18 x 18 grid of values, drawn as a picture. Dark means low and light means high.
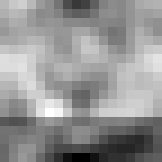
There are no lone odd cells. There are no regular stripes. The top part is higher, up to a seam about 70% of the way down.
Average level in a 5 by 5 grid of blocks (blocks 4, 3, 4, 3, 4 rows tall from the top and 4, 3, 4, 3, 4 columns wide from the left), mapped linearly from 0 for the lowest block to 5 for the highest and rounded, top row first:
43223
54434
54345
25344
21100
